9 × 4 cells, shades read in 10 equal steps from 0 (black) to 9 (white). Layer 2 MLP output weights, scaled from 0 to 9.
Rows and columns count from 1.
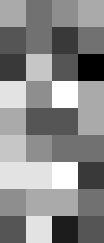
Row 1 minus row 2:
3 0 3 2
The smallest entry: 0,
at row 3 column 4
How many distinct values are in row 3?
4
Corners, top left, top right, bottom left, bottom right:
6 6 3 3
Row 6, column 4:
4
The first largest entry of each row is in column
1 2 2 3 1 1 3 2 2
